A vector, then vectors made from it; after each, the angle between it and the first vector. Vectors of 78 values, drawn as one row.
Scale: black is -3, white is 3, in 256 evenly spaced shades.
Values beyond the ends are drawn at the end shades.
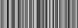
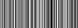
partly opposed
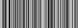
partly opposed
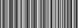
partly opposed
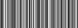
partly aligned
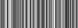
partly aligned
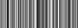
nearly parallel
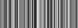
nearly opposite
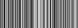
orthogonal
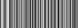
partly opposed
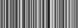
orthogonal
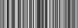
nearly parallel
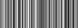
partly aligned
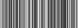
partly opposed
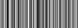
nearly parallel
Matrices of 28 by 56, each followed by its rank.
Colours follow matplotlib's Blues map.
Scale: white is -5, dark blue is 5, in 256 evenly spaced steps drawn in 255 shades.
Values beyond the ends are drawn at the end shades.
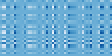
one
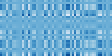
one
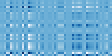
one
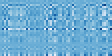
two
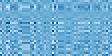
two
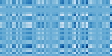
one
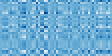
two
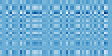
one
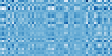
two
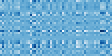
two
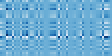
one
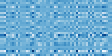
two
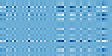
one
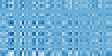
two
